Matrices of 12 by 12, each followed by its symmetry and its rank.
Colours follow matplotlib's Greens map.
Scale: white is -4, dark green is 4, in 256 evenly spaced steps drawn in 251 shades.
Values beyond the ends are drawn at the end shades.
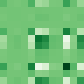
symmetric, rank one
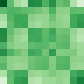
symmetric, rank two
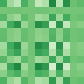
neither, rank one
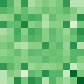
symmetric, rank two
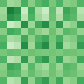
symmetric, rank one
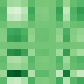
neither, rank one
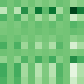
neither, rank one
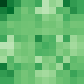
symmetric, rank two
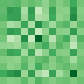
symmetric, rank two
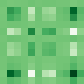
symmetric, rank one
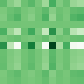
neither, rank one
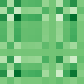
symmetric, rank one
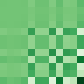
symmetric, rank one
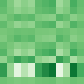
neither, rank one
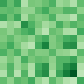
symmetric, rank two
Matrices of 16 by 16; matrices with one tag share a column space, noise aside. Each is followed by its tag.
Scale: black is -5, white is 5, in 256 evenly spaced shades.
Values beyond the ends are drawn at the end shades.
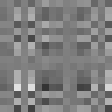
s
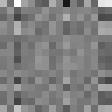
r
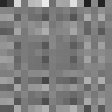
r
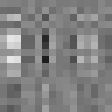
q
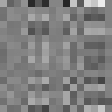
r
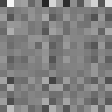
r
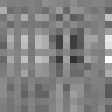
q
